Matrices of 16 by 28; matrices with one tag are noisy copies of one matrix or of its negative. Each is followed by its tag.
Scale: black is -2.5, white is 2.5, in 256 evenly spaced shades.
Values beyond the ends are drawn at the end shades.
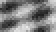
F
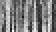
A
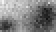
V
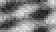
F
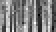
A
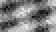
F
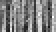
A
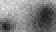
V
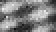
F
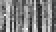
A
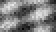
F
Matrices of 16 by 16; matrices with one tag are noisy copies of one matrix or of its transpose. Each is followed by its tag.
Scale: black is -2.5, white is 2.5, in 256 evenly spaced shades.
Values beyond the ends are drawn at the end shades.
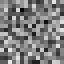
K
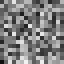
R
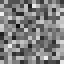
R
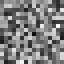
K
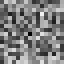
R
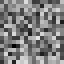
R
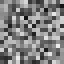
K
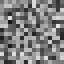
K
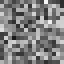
R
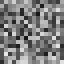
R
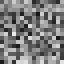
R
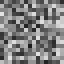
R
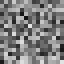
R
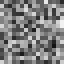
R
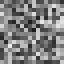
R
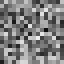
R
